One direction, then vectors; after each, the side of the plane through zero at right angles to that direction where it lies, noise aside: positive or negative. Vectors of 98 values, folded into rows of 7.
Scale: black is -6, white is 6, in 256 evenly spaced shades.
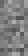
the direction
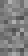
positive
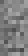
positive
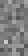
positive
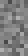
negative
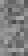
negative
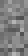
positive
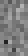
negative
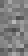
positive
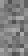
negative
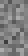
negative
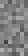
negative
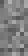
positive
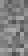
negative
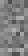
negative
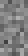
negative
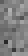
positive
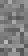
positive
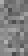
negative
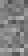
negative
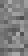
positive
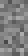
negative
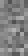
negative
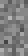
negative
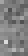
negative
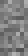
positive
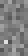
positive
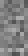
negative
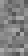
negative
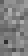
positive
